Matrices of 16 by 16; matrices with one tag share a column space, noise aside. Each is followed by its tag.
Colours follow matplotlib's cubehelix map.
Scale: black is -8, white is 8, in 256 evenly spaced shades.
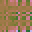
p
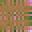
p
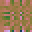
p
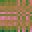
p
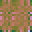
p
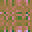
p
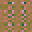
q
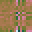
p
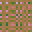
q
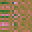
q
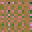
q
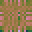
p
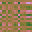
q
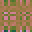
p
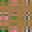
p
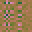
q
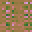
q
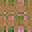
p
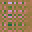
q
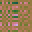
q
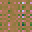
q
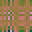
p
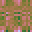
p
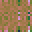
p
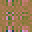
p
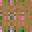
p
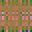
p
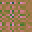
q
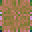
p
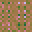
q
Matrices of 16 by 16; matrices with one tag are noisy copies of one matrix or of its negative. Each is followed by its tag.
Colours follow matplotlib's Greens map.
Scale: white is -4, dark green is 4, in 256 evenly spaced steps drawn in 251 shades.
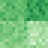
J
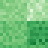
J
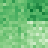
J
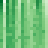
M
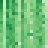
M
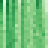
M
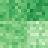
J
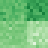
J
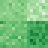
J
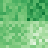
J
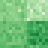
J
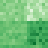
J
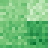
J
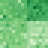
J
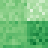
J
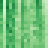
M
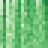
M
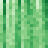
M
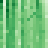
M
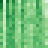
M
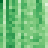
M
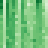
M
